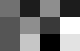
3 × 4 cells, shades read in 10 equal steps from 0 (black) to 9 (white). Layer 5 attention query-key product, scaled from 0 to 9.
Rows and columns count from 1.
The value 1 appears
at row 1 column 2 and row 1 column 4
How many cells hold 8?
1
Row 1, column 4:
1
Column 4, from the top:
1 9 8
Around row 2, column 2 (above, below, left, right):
1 7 3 2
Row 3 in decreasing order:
8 7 3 0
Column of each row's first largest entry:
3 4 4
